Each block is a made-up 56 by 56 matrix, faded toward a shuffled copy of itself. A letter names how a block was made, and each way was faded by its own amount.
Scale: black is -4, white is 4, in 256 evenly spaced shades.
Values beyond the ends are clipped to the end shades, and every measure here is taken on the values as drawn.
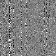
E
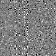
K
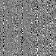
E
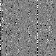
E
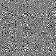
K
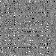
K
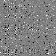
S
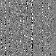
E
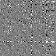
K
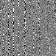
E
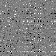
S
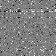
S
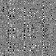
K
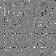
S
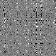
K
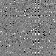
S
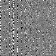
E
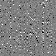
S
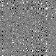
K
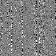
E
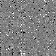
S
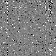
S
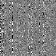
E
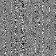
E
